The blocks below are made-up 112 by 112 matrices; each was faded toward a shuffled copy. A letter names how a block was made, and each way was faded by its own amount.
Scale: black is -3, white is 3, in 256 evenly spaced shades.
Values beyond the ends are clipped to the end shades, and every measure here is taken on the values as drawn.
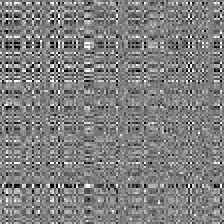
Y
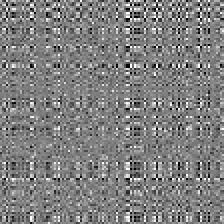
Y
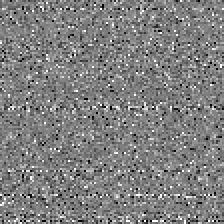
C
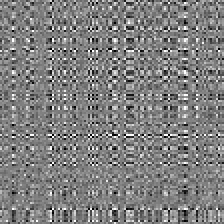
Y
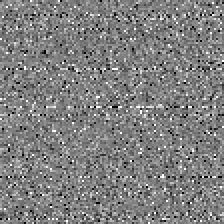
C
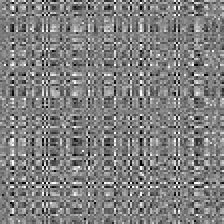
Y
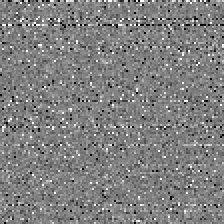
C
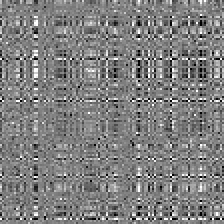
Y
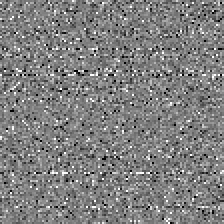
C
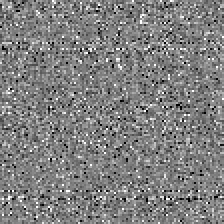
C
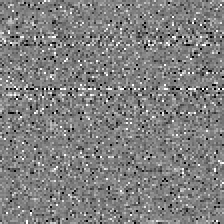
C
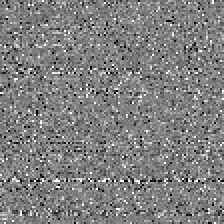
C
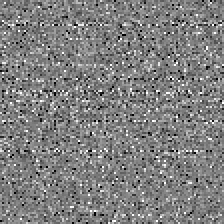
C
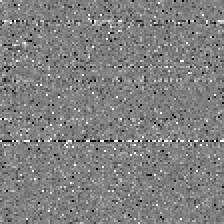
C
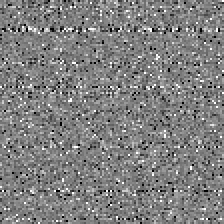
C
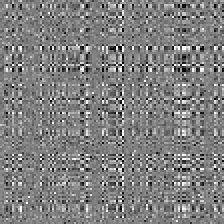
Y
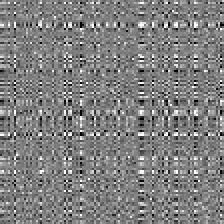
Y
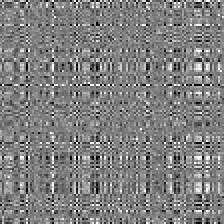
Y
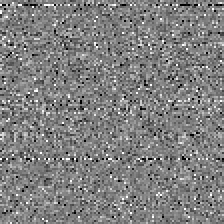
C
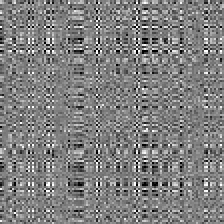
Y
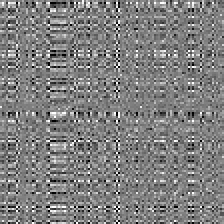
Y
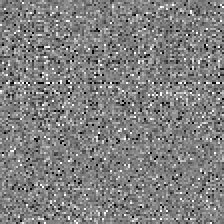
C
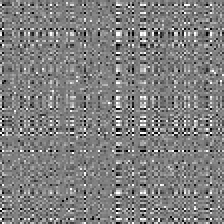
Y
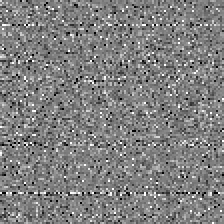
C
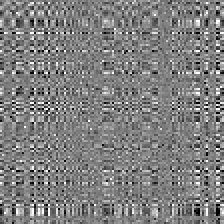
Y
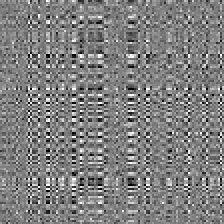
Y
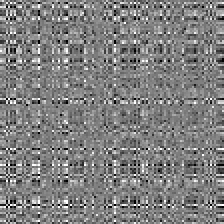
Y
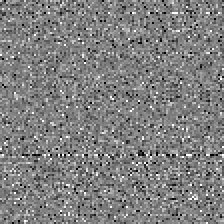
C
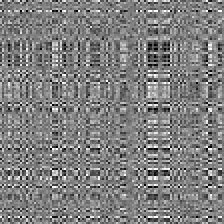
Y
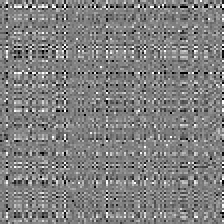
Y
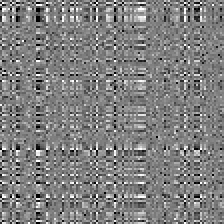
Y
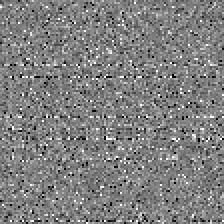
C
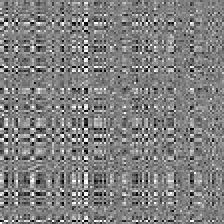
Y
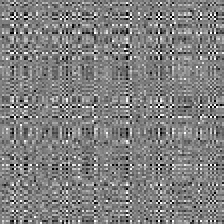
Y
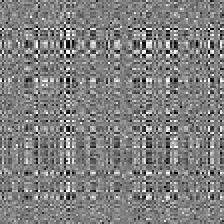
Y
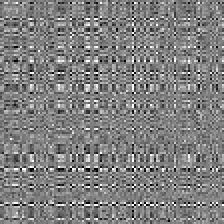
Y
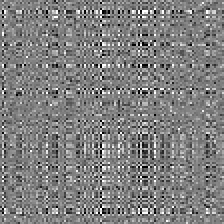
Y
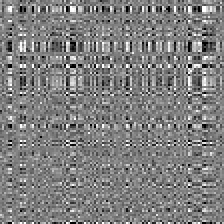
Y
